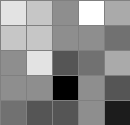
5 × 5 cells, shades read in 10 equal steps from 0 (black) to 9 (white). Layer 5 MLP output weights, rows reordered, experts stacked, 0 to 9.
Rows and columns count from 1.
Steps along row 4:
same down up down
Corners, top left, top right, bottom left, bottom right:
8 6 4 1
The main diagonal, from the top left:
8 7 3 5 1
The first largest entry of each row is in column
4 1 2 1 4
